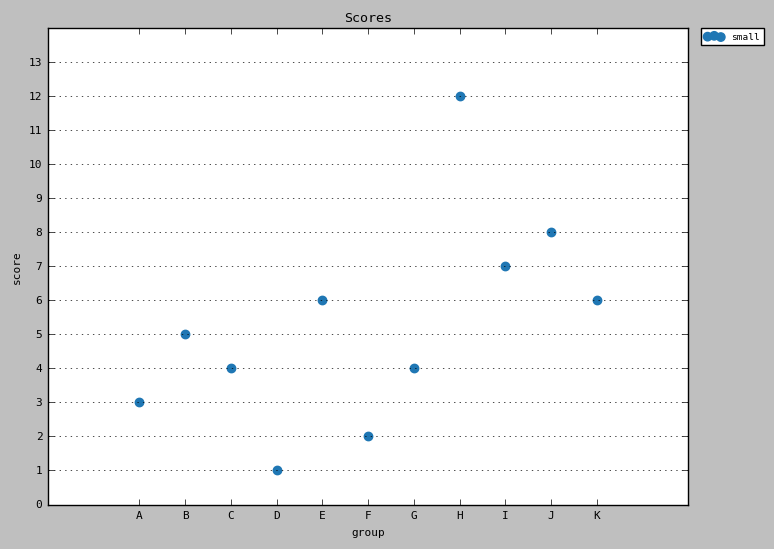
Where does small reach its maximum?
H
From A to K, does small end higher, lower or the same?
higher
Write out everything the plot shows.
Title: Scores
x-axis: group, ticks A B C D E F G H I J K
y-axis: score, ticks 0 1 2 3 4 5 6 7 8 9 10 11 12 13
Legend: small
Values:
small: 3 5 4 1 6 2 4 12 7 8 6
